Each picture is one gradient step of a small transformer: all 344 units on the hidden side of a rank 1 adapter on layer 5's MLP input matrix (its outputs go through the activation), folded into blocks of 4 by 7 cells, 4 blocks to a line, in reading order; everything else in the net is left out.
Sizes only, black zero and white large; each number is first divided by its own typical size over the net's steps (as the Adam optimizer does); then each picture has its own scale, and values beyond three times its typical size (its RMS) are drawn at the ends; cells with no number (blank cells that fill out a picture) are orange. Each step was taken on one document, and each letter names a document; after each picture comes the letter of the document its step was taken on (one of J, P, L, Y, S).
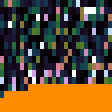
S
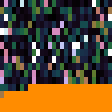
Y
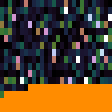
Y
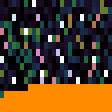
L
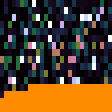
L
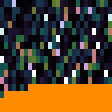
S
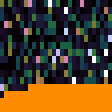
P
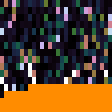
S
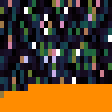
P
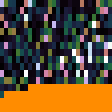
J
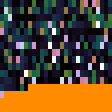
Y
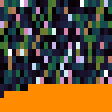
J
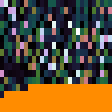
J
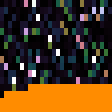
L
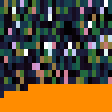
J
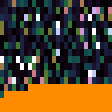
S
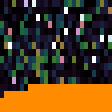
L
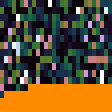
J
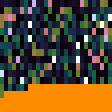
Y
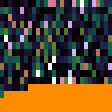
Y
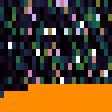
P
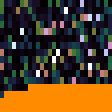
P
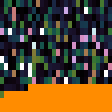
S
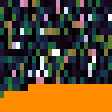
P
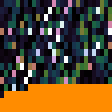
S
